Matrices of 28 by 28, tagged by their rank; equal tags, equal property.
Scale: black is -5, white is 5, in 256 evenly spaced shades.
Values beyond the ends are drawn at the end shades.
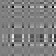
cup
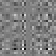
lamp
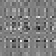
lamp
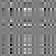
cup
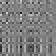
lamp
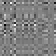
lamp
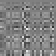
lamp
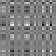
cup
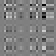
cup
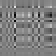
cup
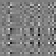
lamp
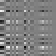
cup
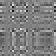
lamp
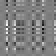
cup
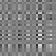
cup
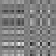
cup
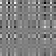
cup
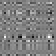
lamp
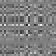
lamp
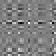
lamp
